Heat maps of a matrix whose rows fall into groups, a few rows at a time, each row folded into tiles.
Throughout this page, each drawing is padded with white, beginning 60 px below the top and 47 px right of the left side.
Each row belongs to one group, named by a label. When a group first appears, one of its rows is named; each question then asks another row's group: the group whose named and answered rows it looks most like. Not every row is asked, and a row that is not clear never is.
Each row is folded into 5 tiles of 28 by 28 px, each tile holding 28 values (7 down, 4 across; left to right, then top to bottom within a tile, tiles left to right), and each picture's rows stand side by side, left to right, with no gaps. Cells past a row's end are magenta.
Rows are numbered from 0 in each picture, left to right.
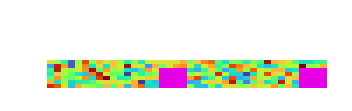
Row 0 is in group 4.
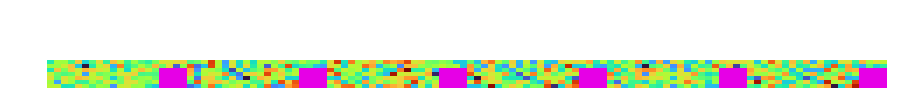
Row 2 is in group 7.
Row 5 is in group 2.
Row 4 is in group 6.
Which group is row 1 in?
2
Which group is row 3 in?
2
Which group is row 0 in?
6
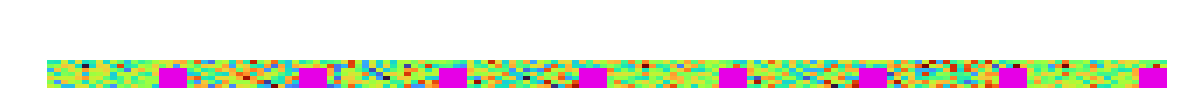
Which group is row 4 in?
7
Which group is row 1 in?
4
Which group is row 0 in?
6
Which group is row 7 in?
7
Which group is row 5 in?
2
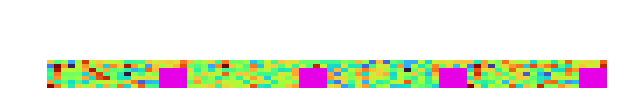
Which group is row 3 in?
4
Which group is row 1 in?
7
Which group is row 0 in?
4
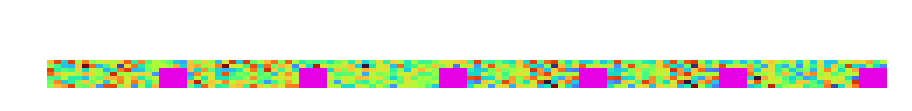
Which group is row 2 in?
6
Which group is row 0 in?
7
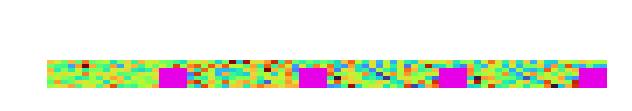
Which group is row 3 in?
2
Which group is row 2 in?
2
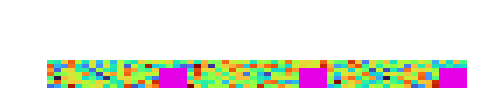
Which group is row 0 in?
2
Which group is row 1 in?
4
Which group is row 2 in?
2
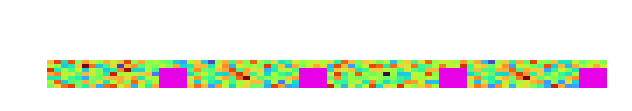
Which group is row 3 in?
4
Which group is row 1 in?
4
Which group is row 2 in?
4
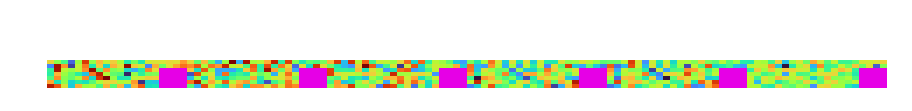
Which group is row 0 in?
4
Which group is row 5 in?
6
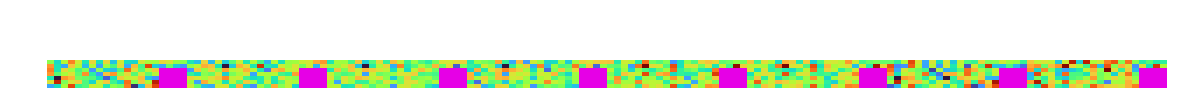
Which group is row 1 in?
6
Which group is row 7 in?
7
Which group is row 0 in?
2
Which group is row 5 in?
7
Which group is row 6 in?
2
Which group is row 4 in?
7
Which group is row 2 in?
6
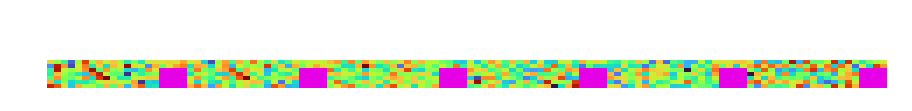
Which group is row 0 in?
4
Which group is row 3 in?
2
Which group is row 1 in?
4
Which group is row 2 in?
7
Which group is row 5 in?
7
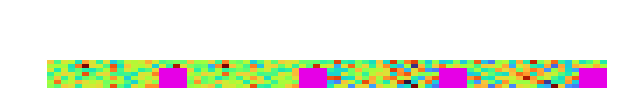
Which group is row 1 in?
7
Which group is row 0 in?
7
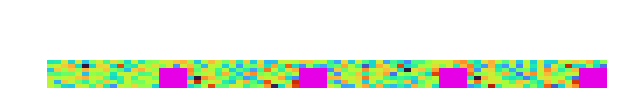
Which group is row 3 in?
2
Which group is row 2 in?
6
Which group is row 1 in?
2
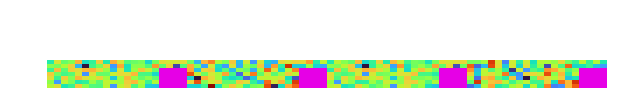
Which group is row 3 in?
2
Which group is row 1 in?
2
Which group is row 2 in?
6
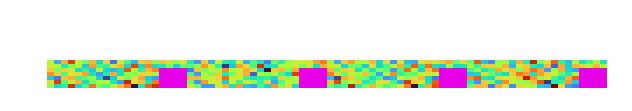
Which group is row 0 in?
2
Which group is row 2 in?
2
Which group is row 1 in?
6
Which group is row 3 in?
4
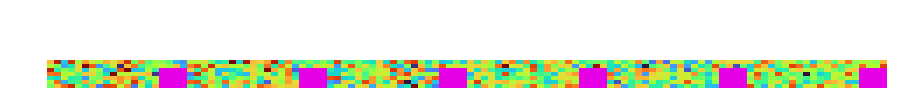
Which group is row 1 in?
7
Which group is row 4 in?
6
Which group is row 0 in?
7
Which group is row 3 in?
7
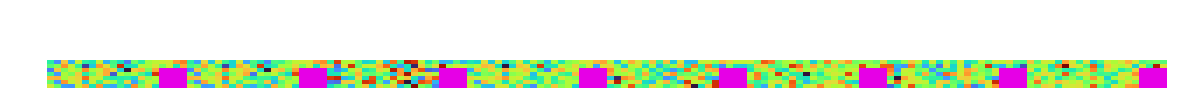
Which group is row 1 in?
6
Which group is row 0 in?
6
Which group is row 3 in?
6
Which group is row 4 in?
2
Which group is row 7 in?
7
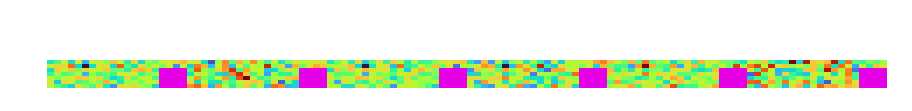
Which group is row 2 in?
6
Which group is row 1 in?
4
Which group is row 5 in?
7
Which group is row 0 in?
6
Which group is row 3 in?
6
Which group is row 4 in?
7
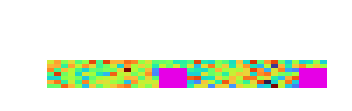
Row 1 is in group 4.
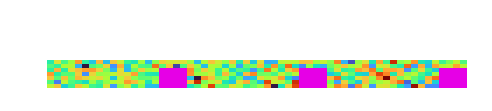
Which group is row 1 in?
2
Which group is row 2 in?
4
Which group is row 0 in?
6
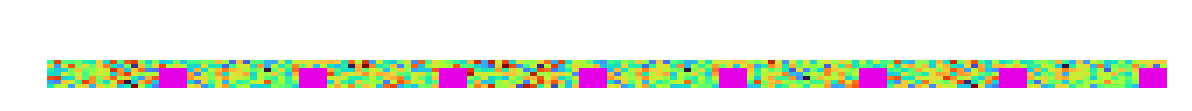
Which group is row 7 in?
6
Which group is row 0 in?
4
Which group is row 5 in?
2
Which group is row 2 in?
7
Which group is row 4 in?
6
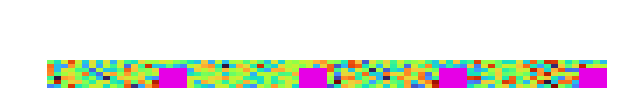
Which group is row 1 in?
6
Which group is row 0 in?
2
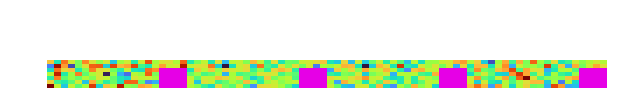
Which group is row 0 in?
4
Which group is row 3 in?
4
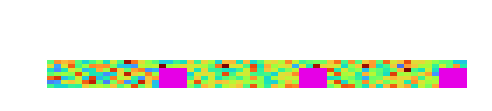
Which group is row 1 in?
7
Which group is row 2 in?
7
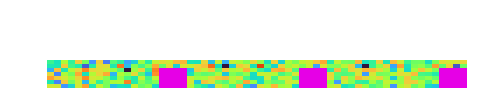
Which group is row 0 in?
6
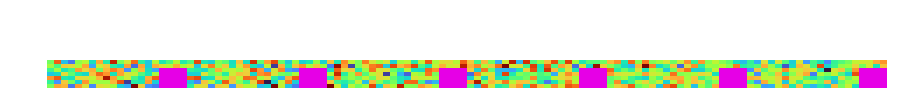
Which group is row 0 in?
4
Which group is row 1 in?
4
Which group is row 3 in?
7
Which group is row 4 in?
7
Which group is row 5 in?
6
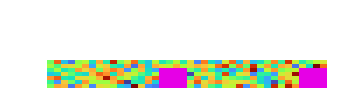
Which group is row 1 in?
7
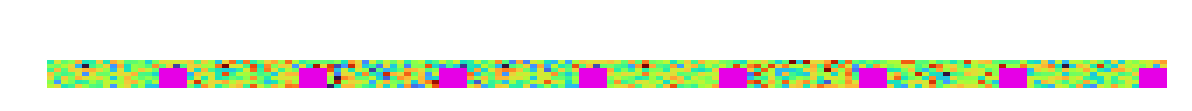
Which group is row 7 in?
6
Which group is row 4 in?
7
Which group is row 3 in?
6
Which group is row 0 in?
6
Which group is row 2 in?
2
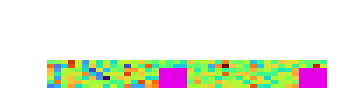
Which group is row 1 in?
7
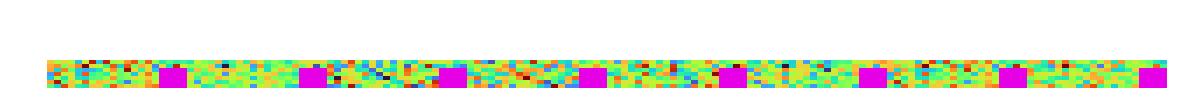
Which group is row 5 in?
6
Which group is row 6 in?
7
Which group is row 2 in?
2
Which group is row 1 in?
6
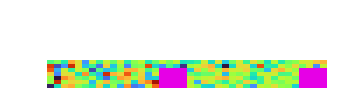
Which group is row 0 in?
2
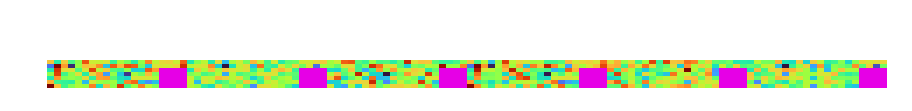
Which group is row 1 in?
6
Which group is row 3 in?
4
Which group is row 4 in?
7
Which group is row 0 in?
4
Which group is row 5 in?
6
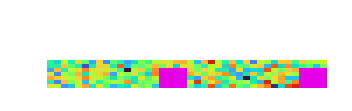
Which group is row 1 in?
2
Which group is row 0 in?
6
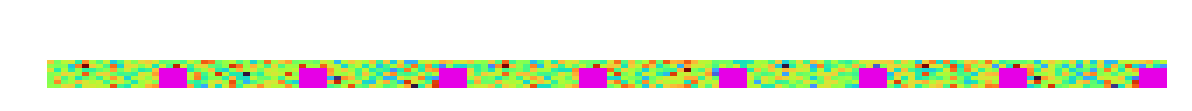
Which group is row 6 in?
7
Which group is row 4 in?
7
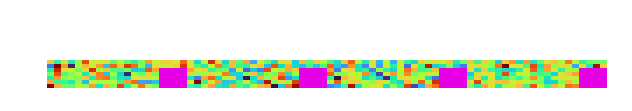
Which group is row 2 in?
2
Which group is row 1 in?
2
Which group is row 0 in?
4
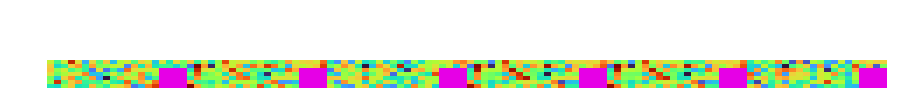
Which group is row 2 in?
6
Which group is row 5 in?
6
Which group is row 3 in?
4
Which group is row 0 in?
2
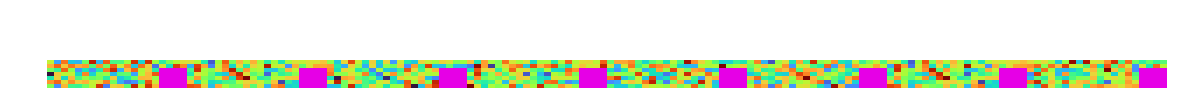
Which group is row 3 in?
4
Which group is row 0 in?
7
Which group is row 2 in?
2
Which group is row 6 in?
4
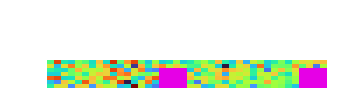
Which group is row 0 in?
4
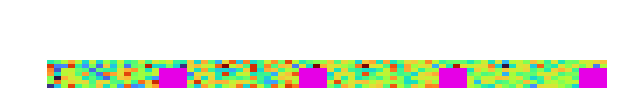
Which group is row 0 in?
2
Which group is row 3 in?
6
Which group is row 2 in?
7
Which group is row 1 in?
7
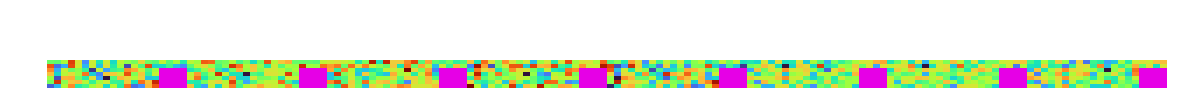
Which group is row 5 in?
6
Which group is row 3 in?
4
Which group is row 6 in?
6
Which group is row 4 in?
2
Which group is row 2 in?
7
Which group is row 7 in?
6
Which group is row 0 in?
2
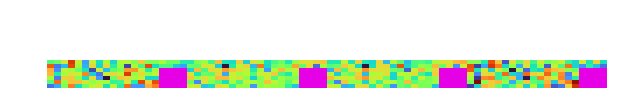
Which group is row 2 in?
6
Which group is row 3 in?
2
